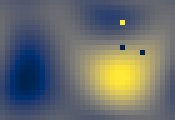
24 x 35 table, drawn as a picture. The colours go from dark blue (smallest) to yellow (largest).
Stripes: none. Ninth with the highest average: middle right. Roughest part: middle right. Lone odd cells: 3, 1 higher and 2 lower than their neighbours.
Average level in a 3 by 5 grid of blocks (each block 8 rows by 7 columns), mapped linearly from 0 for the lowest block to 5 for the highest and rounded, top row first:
12112 / 01453 / 01342
